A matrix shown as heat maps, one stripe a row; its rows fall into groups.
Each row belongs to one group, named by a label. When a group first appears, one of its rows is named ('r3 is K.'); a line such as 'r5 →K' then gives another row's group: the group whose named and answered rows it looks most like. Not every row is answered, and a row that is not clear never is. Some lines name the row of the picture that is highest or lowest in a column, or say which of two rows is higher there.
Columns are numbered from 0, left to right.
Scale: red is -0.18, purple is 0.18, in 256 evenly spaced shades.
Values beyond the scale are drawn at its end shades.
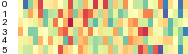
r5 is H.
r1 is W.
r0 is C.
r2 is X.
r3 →W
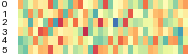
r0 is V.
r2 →V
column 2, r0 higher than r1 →Yes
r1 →X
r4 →H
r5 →C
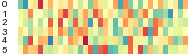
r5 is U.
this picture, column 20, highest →0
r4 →X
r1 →W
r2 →V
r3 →V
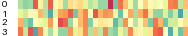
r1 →W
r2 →V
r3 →X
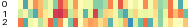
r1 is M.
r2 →V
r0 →H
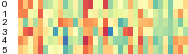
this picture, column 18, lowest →5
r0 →U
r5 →U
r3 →U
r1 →U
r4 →U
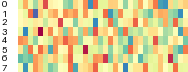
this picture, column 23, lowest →2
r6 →C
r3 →C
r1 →X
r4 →M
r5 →X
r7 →W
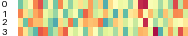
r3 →M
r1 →U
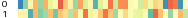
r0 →H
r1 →V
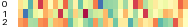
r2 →M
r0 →M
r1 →V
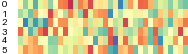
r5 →U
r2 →V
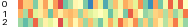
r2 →H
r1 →X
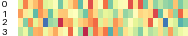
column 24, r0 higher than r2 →No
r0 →U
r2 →W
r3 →C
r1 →M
